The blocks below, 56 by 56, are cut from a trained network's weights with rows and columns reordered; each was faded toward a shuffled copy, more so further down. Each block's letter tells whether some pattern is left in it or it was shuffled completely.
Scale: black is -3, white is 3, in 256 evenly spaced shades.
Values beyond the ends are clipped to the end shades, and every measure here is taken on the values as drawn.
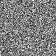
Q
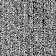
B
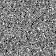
Q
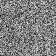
Q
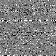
B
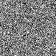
Q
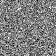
Q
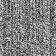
B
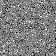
Q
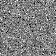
Q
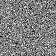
Q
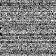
B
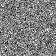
Q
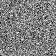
Q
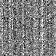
B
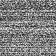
B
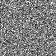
Q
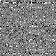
B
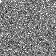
Q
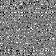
B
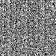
B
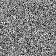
Q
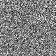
Q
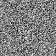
Q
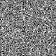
B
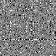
B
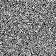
Q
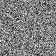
Q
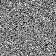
Q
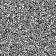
Q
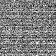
B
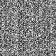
B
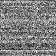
B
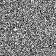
Q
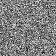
Q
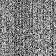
B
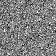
Q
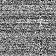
B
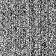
B
